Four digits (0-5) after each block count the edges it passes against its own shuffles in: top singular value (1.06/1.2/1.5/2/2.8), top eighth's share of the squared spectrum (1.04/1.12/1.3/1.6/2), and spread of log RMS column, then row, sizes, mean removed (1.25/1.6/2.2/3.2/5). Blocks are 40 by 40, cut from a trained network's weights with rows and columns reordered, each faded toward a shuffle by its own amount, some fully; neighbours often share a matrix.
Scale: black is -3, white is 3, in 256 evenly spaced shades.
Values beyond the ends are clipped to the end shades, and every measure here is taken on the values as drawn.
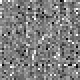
2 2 0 1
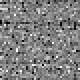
2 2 1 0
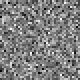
0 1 0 0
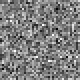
0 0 0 0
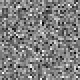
2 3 1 0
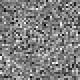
0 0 0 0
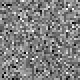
0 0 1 0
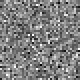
1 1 0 0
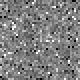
0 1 0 0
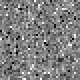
0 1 0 0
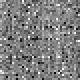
2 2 0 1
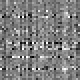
3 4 0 3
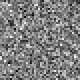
2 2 0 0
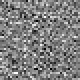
3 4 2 1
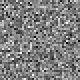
0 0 0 0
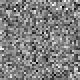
3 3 1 0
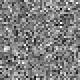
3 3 1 0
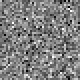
0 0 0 0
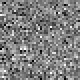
2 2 1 1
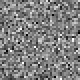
1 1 0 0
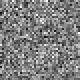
3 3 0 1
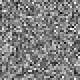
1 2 0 0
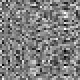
4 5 3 1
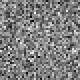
2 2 0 0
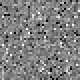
0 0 0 0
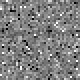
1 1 1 0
